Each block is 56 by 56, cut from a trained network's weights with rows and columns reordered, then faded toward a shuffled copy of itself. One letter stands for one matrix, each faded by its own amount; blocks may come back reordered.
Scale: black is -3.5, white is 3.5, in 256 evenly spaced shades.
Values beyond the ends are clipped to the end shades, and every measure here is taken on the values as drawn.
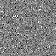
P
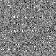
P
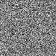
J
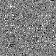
P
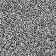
J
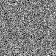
J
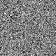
J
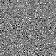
P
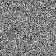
J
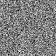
J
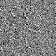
P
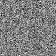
J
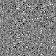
P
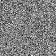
J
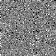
P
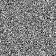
J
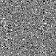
P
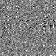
P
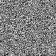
J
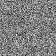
J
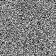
J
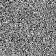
J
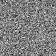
J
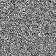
J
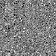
P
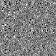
P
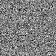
J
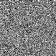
J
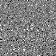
P
